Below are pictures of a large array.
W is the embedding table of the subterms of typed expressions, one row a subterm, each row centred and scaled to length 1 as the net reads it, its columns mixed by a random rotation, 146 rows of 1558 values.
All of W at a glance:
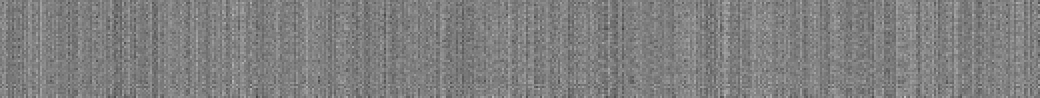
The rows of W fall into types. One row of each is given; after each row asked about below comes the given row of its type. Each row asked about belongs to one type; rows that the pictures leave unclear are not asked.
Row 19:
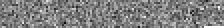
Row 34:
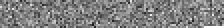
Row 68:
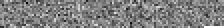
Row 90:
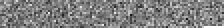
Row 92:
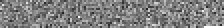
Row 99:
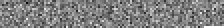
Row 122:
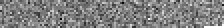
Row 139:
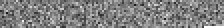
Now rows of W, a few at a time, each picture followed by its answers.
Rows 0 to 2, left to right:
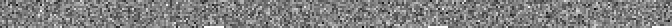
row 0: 19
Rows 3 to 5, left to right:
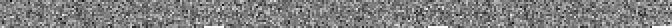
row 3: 122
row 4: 19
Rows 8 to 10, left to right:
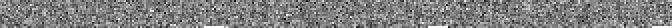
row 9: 122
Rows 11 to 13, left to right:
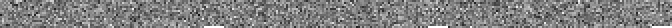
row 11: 19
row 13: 34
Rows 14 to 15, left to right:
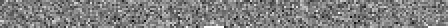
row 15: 68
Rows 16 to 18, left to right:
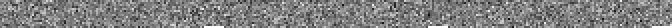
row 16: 19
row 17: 139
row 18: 34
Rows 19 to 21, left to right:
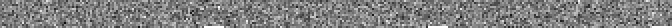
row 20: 139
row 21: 34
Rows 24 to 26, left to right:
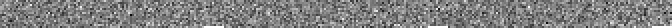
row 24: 90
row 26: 90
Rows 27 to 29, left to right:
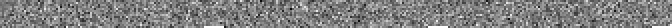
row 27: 99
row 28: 68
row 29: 122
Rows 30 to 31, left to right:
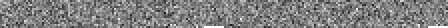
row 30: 90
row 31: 92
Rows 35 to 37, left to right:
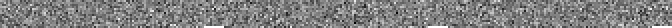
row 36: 99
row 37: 19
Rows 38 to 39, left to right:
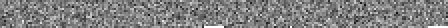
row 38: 139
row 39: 99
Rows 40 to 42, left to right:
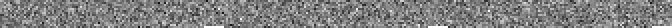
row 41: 92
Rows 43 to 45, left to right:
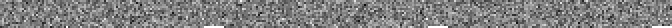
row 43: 99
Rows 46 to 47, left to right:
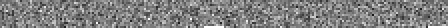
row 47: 139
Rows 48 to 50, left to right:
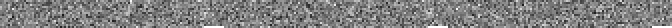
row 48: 34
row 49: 34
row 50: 68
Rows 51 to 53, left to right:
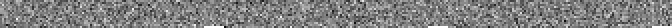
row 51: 92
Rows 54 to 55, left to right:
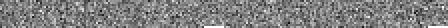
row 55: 19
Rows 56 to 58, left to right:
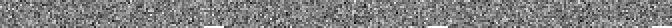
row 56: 34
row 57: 99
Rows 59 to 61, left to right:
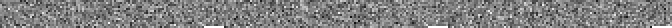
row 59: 68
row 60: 68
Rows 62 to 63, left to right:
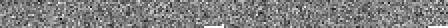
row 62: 122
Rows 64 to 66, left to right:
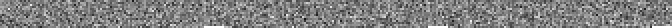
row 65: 92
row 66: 139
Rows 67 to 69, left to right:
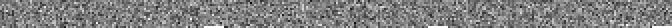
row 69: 139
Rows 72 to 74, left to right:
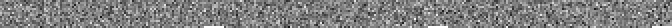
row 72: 99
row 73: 34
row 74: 139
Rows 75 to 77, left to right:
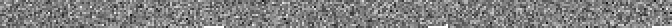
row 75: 90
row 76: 122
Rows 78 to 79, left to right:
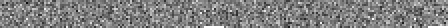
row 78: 99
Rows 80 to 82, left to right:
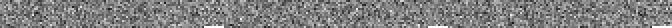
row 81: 92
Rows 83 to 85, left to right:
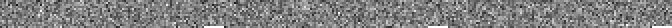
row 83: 19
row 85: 139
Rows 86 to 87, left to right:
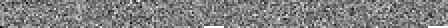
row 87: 68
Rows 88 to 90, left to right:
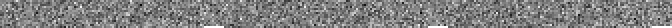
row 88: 34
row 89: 92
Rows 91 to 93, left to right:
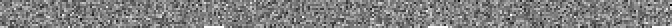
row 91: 92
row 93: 122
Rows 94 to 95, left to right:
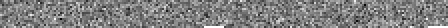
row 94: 68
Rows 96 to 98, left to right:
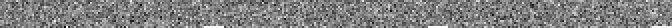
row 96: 34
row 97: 99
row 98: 34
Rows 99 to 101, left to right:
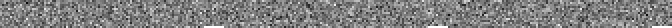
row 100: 34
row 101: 19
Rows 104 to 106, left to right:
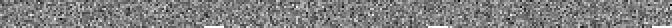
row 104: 68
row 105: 68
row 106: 122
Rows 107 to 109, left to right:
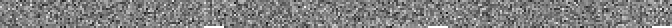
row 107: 34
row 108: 90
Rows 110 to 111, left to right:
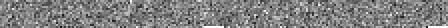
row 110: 34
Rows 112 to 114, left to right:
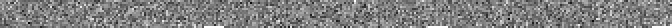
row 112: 139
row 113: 34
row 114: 122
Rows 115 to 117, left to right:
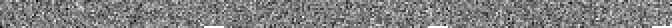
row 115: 68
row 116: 92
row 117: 122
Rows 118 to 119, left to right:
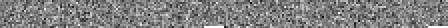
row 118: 99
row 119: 68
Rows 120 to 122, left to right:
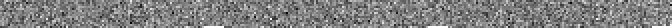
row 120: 99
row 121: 99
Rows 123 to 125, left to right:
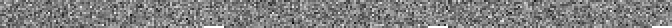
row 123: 90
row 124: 92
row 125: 68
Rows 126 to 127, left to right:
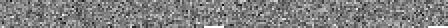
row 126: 122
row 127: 19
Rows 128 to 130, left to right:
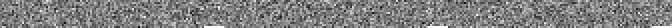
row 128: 19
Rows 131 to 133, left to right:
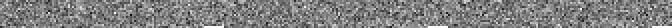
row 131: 90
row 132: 90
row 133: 19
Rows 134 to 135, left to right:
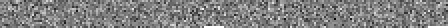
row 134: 19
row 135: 99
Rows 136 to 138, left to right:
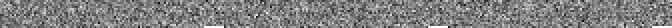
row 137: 68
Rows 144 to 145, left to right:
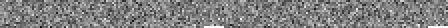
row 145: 92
